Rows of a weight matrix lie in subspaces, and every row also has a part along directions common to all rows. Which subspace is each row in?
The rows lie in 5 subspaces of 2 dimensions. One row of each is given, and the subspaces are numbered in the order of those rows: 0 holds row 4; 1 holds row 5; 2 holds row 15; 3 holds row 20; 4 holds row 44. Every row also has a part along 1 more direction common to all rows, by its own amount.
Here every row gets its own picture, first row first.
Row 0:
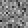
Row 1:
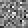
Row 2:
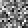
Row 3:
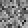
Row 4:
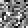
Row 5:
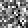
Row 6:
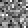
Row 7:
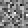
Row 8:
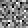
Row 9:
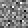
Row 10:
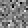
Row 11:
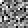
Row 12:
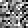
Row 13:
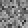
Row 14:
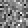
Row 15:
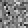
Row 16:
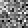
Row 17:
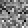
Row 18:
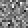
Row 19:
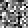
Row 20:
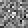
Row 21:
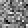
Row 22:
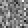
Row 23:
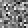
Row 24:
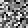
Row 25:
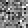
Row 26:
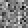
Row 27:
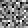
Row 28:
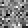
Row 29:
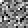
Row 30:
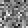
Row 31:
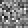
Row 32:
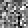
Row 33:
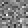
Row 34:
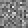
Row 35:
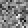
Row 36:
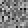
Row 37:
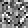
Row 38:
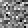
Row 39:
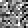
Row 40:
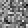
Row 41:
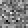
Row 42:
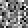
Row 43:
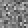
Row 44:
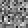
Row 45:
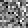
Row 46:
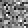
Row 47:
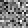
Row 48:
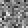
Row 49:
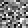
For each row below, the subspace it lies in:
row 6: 3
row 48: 0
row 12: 0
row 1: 3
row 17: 1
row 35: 1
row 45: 1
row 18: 3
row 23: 2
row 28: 0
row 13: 1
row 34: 3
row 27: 3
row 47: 1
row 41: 4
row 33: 0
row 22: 2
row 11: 4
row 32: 2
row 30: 0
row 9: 3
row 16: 1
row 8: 3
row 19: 2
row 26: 2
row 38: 2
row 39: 0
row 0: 1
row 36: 4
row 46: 2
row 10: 3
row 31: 4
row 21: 4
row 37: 4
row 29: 4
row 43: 2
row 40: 4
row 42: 2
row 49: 0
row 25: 4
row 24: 0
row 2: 1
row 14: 0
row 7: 3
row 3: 1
